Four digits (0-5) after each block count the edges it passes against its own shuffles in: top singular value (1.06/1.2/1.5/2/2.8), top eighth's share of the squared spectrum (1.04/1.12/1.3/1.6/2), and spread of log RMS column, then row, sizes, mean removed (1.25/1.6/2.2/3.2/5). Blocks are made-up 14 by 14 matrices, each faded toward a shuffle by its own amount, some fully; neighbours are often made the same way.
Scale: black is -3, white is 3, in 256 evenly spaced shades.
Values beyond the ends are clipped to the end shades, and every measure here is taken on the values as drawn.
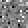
0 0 0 0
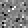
0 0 0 0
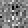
2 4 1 0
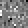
0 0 0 0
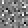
1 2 1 0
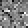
0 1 0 0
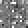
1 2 1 0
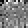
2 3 0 2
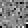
1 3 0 0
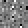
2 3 1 0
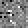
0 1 0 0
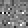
2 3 0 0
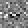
2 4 0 2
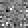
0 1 1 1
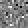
0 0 0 0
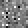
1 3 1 0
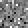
0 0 0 0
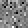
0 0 0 0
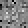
1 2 1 0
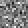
0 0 0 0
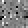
2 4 2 1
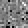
1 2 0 0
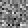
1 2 0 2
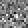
1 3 0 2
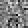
2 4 2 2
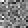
2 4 1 1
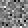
1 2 0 0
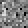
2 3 0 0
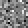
0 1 0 0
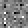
2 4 1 1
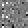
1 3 1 0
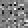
2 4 2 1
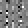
2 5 2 0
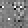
2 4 2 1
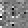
2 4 1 0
